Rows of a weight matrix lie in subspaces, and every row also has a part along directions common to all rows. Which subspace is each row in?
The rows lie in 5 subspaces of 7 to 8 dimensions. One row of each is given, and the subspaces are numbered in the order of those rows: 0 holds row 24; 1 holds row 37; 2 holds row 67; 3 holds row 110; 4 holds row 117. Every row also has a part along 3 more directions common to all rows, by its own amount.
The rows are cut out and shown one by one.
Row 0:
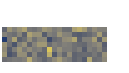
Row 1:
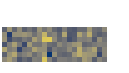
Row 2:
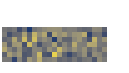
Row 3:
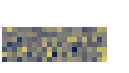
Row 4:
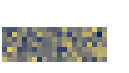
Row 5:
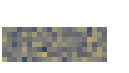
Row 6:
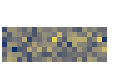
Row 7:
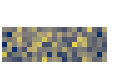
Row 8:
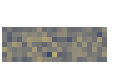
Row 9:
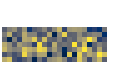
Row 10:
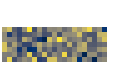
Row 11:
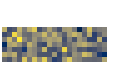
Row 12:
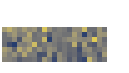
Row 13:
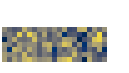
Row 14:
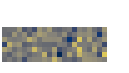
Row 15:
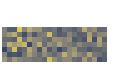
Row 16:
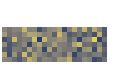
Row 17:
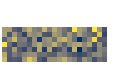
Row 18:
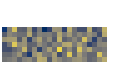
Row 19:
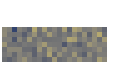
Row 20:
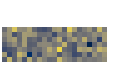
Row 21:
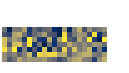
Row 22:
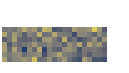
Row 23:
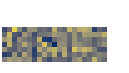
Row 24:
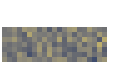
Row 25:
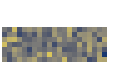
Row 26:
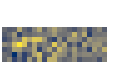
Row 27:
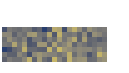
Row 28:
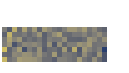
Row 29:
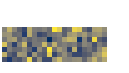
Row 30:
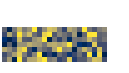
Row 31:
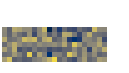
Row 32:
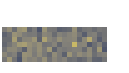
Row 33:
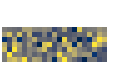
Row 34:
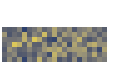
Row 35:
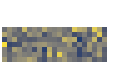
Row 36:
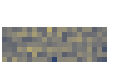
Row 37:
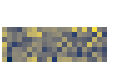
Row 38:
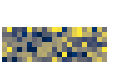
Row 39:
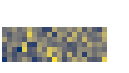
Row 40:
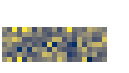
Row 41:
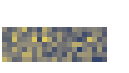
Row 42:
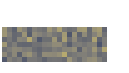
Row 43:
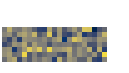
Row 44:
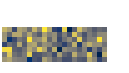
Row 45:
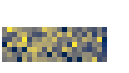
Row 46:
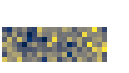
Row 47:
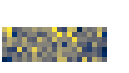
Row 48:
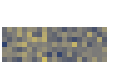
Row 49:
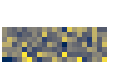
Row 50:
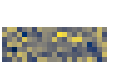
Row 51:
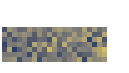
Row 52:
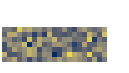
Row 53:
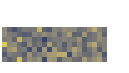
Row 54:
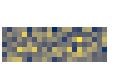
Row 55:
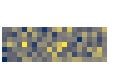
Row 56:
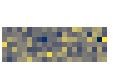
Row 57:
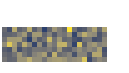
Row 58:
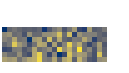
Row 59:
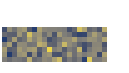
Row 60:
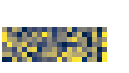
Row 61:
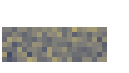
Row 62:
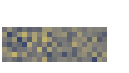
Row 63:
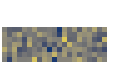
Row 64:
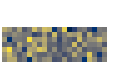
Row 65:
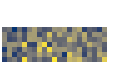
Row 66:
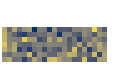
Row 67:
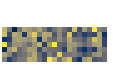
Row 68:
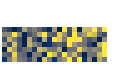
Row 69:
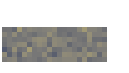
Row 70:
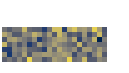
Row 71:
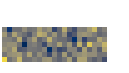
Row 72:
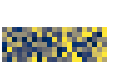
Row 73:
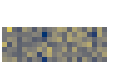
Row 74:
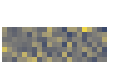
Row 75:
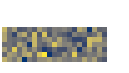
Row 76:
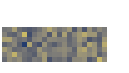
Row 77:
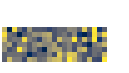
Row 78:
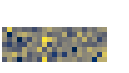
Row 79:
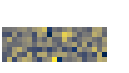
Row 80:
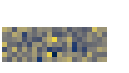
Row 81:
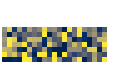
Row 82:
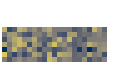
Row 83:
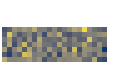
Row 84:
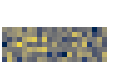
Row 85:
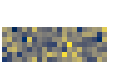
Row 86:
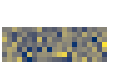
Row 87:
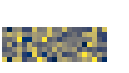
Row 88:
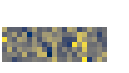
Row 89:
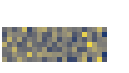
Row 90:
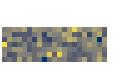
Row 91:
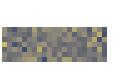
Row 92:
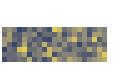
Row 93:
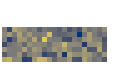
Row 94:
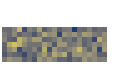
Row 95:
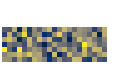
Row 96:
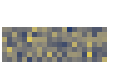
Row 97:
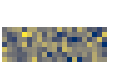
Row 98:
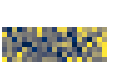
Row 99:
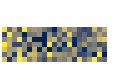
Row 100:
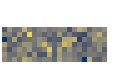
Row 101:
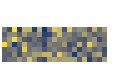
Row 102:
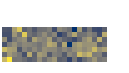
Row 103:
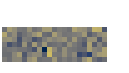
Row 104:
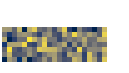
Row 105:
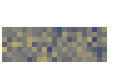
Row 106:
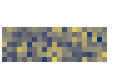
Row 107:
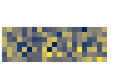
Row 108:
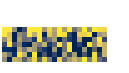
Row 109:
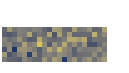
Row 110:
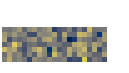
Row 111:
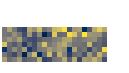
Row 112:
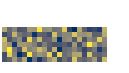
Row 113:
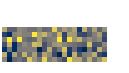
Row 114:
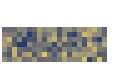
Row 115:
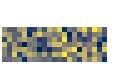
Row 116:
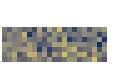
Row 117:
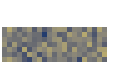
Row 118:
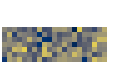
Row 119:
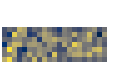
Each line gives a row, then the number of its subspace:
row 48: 4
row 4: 1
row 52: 2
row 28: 2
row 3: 2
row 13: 3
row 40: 0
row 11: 3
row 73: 4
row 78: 2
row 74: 4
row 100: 3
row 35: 3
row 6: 1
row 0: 3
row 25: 0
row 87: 4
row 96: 0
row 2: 2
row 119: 1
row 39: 0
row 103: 3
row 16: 0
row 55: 0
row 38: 4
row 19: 0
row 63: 1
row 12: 0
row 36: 4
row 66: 4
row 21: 1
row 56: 1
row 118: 3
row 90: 3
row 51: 1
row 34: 2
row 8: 2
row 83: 2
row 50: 1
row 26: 2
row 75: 3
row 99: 2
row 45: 1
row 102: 1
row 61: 3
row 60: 4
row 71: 1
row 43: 4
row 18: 0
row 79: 4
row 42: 0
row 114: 2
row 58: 0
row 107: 2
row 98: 1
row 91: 0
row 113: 3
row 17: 4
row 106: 3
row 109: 3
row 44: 0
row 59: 3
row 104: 0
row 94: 2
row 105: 1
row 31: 4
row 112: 0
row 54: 4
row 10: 4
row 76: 2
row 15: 2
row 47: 1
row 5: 3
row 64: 0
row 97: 1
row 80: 2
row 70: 0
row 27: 0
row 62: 2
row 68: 1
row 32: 1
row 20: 0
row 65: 0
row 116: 0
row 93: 4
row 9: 3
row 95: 2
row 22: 3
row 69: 2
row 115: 0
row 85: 1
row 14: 3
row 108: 1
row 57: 0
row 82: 2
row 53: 2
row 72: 1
